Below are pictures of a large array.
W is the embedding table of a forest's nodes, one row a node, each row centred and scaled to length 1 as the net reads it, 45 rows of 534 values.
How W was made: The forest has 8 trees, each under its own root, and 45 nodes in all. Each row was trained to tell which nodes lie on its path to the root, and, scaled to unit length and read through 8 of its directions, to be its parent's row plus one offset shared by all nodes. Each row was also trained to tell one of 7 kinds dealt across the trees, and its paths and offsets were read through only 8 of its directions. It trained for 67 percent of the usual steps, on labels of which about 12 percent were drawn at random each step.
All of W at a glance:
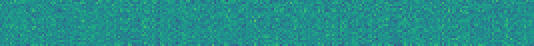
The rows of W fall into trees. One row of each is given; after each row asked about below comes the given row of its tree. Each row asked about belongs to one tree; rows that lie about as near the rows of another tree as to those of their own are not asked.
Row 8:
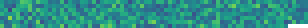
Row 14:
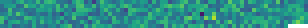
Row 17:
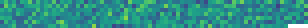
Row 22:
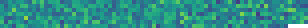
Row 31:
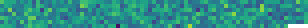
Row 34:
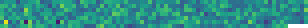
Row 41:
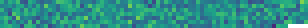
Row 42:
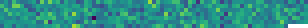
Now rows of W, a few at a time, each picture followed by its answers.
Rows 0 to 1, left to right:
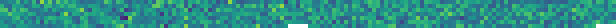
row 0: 42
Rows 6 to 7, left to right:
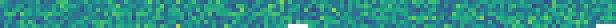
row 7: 22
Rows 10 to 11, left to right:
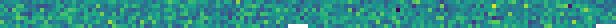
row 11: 42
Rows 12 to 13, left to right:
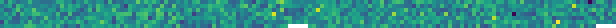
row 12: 41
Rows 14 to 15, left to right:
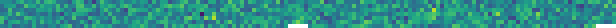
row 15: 41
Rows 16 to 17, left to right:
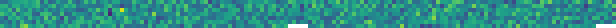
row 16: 8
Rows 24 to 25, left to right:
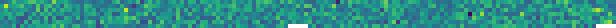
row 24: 8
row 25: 42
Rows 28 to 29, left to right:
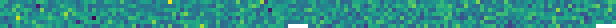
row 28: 42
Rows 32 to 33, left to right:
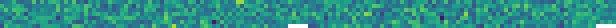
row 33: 8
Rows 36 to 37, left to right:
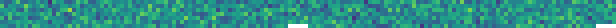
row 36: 34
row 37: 31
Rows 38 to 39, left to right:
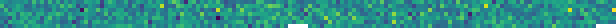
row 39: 42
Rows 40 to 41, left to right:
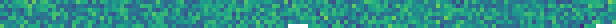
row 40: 8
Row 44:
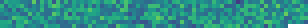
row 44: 22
